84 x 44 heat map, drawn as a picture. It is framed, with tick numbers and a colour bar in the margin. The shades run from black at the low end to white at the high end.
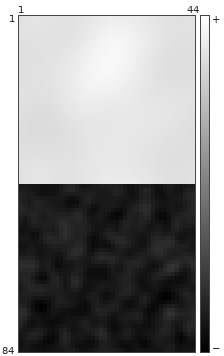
It is made of 2 by 1 panels. Panel 1,1: very high, smooth, faint in contrast. Panel 2,1: very low, blotchy, faint in contrast.
